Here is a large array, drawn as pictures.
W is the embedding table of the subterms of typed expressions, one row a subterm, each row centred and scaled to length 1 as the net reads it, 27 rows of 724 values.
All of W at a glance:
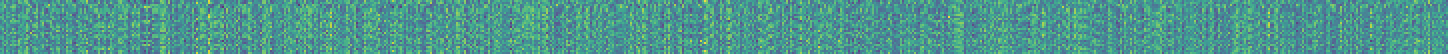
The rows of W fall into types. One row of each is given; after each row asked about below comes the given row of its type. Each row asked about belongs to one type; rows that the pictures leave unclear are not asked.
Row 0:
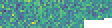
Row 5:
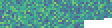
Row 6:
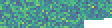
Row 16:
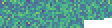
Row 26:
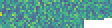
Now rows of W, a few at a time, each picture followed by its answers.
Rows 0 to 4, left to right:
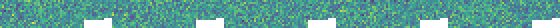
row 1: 26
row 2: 5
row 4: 5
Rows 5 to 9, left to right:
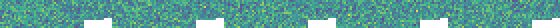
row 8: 26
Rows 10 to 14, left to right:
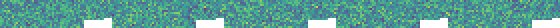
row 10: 16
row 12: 6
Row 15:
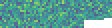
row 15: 0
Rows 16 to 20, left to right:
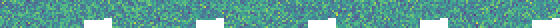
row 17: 6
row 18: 5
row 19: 26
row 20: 0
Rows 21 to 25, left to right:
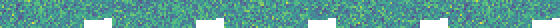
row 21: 0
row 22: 16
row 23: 6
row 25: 0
